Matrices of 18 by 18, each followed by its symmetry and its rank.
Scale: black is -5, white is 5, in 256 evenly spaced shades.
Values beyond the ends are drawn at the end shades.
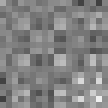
symmetric, rank two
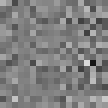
neither, rank three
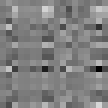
neither, rank two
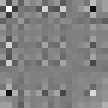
symmetric, rank two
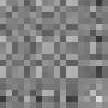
symmetric, rank two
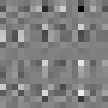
neither, rank two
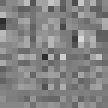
neither, rank three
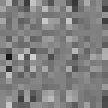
neither, rank three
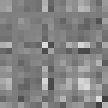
symmetric, rank two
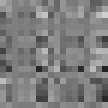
neither, rank two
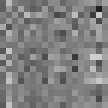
neither, rank three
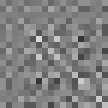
symmetric, rank three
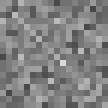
symmetric, full rank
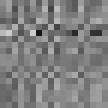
neither, rank two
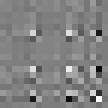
symmetric, rank two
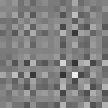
symmetric, rank two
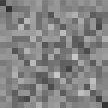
symmetric, full rank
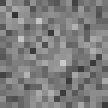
symmetric, full rank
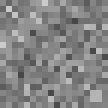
symmetric, full rank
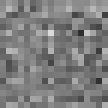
neither, rank three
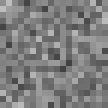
symmetric, full rank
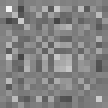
symmetric, rank three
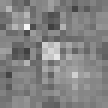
symmetric, rank three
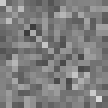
symmetric, full rank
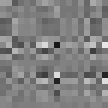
neither, rank two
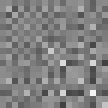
symmetric, rank three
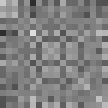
symmetric, rank three
